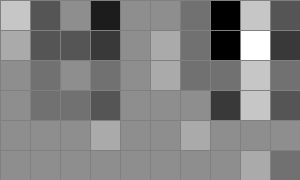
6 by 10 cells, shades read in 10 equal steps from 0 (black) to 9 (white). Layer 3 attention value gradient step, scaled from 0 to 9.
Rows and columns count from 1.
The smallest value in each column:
5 3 3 1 5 5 4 0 5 2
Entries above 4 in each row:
5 4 5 5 10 9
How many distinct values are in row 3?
4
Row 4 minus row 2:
-1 1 1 1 0 -1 1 2 -2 1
